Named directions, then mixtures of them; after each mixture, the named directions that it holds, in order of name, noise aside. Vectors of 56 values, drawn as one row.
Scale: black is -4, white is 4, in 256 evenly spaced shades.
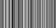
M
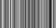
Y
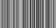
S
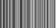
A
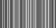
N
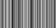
M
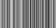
N, S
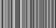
A, Y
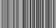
S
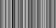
M, Y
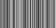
A, S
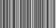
A, S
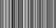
M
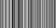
M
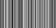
M, S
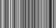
Y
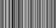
M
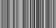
S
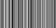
M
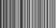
A, N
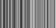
A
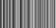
A
